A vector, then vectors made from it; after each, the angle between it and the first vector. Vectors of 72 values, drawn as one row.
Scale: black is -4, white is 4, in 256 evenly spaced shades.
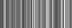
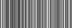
partly aligned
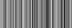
nearly opposite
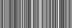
orthogonal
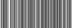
orthogonal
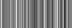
partly opposed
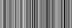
nearly opposite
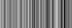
nearly opposite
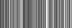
partly aligned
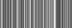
orthogonal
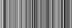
nearly opposite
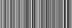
partly opposed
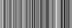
nearly opposite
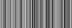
nearly opposite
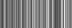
nearly parallel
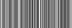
partly opposed
